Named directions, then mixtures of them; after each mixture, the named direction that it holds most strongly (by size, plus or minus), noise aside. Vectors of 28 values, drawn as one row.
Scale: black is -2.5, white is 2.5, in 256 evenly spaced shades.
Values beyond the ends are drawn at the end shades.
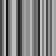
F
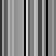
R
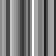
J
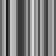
J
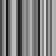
F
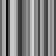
J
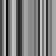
F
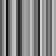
F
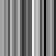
J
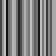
F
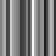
J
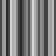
J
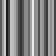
J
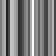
J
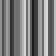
J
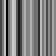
F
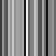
R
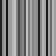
F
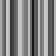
J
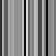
R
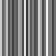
R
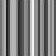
J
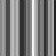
J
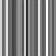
R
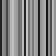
R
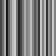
F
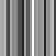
J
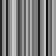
F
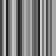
F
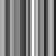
J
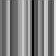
J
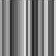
J
